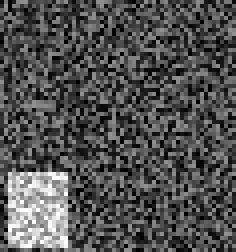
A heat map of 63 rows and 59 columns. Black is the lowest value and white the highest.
Mirror symmetry: none. Stripes: none. Odd patch: higher, in the bottom left. Ninth with the highest average: bottom left. Average level on the scale: 30%.
